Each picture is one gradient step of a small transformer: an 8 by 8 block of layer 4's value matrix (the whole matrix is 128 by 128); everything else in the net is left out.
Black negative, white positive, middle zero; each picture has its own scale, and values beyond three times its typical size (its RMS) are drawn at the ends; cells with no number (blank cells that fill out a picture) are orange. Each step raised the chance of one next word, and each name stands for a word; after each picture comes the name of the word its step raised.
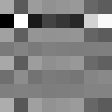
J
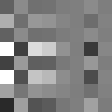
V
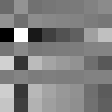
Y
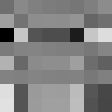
Y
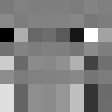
Y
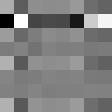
J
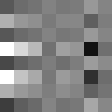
V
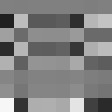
J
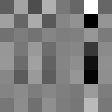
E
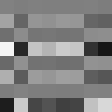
V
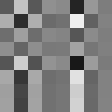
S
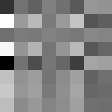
S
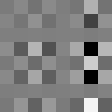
V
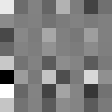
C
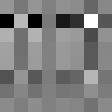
J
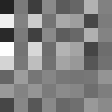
E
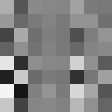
C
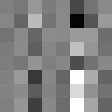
J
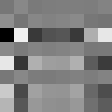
Y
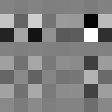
Y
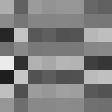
C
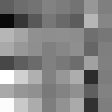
J
